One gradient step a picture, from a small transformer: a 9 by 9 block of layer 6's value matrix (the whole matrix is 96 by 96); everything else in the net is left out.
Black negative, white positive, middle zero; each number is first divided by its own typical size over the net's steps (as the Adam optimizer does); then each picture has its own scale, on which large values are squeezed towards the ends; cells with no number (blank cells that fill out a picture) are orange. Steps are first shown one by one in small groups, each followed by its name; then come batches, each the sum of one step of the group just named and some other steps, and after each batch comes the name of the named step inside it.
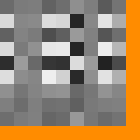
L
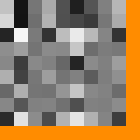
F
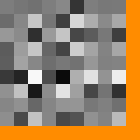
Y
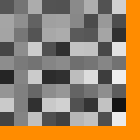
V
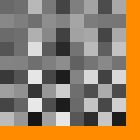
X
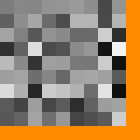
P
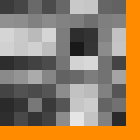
X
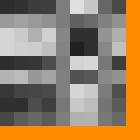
P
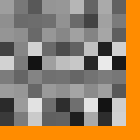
P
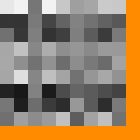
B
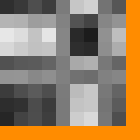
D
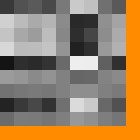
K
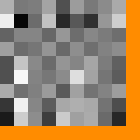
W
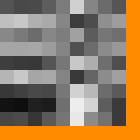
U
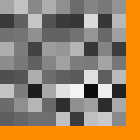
B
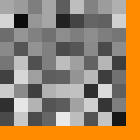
W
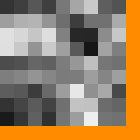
D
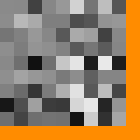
U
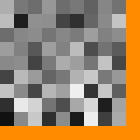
W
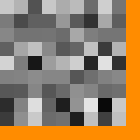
B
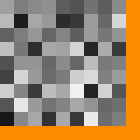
W
